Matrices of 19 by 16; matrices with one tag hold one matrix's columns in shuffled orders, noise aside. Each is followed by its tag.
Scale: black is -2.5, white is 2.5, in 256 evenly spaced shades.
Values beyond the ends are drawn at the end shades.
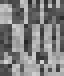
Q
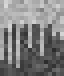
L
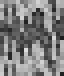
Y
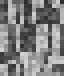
Q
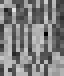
Q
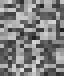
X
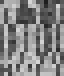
Q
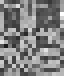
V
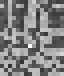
V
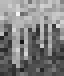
L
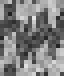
Y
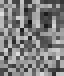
V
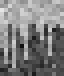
L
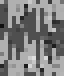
Y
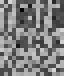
V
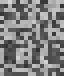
X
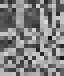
V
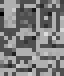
V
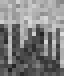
L
